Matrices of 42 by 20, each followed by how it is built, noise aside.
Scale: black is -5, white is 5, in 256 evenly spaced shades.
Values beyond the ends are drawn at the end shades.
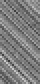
Toeplitz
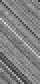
Toeplitz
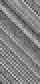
Toeplitz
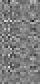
low rank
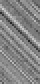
Toeplitz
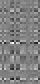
low rank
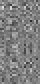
low rank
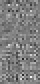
low rank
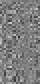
low rank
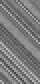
Toeplitz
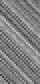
Toeplitz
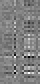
low rank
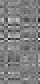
low rank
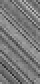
Toeplitz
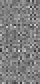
low rank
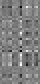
low rank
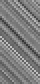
Toeplitz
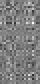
low rank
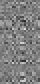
low rank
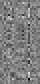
low rank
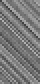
Toeplitz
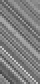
Toeplitz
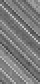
Toeplitz
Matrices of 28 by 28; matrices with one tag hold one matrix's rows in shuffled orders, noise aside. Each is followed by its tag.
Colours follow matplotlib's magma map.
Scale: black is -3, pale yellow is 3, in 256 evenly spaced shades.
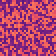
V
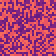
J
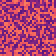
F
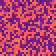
F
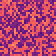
J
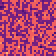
V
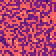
F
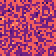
V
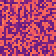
V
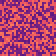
J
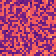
V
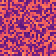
J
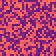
F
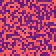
F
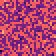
J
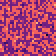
V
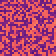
V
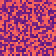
V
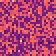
J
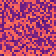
F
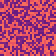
J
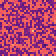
J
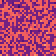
J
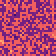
F
